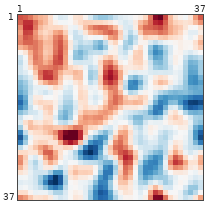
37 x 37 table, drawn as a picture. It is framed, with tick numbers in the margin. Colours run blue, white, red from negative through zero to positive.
Grain: blotchy. Mirror symmetry: none. Ninth with the lowest average: middle right. Lone odd cells: none. Average level on the scale: 50%.
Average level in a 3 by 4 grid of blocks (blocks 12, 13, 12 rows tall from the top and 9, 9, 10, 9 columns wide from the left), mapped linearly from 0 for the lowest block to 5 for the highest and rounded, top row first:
5232 / 2320 / 2122
